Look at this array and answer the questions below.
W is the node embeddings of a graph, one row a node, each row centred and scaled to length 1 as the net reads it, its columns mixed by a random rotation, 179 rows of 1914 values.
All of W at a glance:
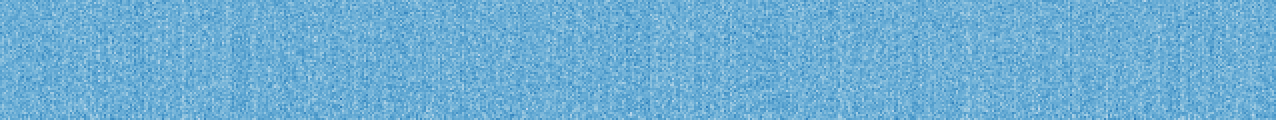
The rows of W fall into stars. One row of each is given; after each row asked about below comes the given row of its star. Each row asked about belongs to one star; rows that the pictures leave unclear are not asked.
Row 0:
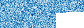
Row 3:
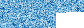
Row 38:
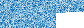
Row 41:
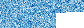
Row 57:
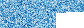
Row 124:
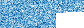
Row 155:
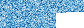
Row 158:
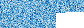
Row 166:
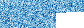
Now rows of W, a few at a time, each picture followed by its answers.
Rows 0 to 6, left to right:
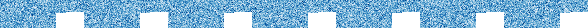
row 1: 124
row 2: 57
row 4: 158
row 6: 3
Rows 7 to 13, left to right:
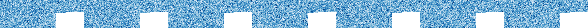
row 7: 0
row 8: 124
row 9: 158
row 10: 38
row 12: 155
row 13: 38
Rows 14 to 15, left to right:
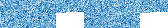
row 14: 57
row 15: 124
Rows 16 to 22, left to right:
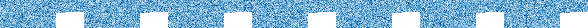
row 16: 0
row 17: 166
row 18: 3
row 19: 155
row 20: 3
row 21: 3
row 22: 158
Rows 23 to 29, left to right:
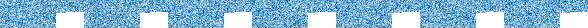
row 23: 166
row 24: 155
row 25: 158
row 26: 124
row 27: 158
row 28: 166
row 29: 0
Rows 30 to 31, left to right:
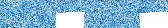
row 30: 124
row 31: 41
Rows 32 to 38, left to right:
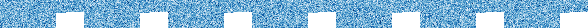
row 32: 38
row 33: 158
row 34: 166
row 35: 155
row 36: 124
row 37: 41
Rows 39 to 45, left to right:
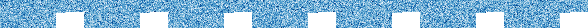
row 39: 0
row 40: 41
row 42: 0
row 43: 166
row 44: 38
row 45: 38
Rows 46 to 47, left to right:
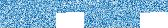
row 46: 155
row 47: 166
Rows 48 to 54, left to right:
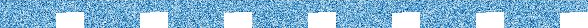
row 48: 155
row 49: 124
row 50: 155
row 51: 155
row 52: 158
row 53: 0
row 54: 0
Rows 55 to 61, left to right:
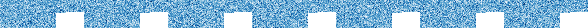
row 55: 41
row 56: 158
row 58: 3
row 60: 3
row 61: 166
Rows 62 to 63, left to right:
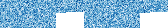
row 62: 0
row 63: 38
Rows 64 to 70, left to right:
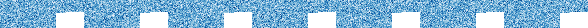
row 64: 166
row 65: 3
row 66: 124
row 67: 38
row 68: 158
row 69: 57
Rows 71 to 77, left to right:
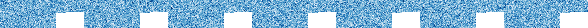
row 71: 0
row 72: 158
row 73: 3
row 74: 155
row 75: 158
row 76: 3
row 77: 155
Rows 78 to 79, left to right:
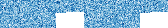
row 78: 38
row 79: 158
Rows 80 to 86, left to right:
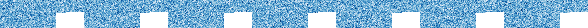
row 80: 3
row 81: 41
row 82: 57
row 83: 41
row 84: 155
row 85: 0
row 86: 124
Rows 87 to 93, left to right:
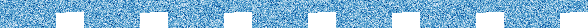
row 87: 38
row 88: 155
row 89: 158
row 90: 166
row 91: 41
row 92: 3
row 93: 38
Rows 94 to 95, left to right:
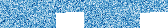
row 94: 41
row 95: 124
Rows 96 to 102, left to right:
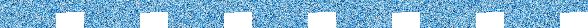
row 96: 38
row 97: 57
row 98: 166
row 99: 124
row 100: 0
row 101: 0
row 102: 166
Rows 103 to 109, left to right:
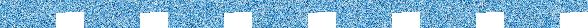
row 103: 124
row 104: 57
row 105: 57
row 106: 0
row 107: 158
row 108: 38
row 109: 124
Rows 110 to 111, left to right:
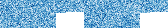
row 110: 41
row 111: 124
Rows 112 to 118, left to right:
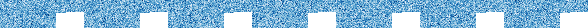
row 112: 158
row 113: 41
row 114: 0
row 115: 158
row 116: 0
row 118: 0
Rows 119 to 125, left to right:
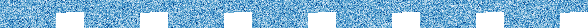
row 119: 0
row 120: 57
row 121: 0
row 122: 158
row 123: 57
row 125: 166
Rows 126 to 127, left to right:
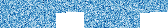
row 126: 38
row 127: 0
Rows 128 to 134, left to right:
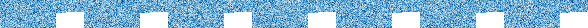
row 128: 41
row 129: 38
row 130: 38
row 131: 0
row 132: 155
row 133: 155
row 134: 41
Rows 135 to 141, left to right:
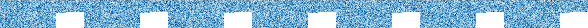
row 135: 155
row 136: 166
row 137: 124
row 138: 38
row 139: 3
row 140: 57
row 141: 3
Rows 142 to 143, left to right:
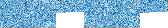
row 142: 57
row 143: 41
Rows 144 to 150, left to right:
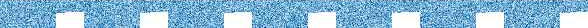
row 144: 38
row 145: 0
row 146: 155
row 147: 124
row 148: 3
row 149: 3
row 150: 38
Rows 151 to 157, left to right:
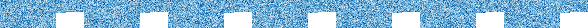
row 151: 0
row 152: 166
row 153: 41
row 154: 166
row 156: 41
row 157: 57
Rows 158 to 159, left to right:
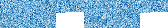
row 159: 166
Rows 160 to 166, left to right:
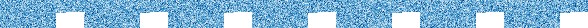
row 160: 3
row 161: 57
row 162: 158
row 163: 158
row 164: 57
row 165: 3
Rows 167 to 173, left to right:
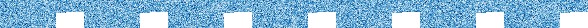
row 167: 57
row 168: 38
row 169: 124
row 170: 0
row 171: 155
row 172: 155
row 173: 124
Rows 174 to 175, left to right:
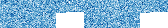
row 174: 155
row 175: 3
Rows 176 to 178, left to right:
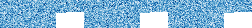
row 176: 155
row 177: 166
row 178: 155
